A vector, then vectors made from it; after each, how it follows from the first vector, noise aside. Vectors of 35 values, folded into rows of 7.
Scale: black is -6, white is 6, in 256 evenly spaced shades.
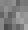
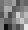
scaled up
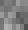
negated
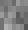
negated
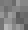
negated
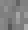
partly zeroed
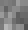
negated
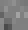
partly zeroed
